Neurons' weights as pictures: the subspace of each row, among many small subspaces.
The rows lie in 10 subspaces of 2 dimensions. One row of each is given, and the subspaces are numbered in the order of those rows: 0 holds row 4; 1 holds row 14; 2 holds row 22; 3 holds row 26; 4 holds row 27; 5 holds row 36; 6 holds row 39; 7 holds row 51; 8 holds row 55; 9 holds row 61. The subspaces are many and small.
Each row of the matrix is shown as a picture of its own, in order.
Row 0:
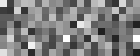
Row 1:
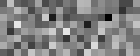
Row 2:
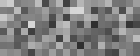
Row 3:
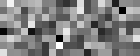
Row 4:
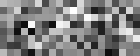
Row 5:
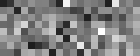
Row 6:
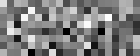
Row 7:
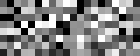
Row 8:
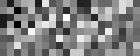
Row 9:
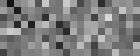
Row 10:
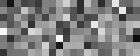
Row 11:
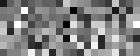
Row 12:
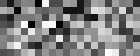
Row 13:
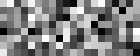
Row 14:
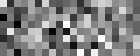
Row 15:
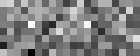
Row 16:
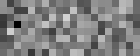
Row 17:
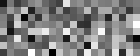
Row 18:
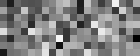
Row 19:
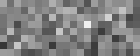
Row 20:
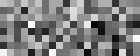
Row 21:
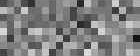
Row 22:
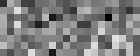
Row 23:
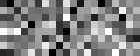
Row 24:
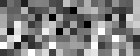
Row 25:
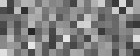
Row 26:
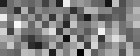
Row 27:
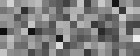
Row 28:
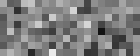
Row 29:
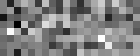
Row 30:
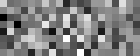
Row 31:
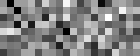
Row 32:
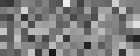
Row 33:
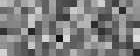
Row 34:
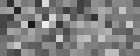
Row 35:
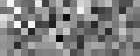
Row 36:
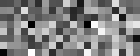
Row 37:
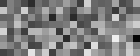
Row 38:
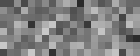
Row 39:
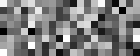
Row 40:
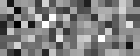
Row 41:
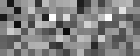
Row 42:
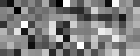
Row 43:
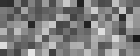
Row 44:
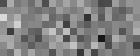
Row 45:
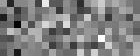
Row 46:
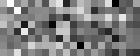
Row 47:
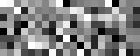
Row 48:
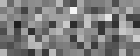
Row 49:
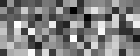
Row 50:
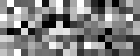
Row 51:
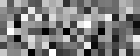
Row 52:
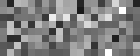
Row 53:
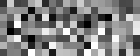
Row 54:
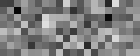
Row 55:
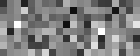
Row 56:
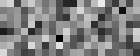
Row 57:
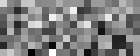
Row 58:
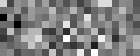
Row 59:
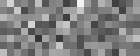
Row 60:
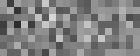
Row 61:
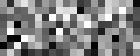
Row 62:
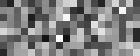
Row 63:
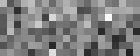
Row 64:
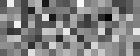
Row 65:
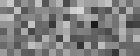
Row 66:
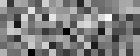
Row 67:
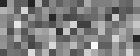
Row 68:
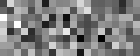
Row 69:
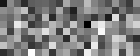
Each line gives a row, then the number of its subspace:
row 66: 7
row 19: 9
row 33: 6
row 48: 0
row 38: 9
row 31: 2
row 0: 6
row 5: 3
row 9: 2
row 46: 3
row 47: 3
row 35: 8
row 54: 1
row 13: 6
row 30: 3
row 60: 0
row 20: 5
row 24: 9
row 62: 6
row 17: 7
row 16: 8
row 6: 7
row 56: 6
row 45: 1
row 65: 8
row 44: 1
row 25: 6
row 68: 3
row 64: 7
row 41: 5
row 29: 1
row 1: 5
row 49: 0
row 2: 8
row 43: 9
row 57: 2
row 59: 5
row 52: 9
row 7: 5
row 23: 2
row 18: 4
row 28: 2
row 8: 8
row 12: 0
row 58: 1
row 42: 3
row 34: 0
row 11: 8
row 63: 2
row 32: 7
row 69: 5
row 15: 9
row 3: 4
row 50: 1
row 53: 7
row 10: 4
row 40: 0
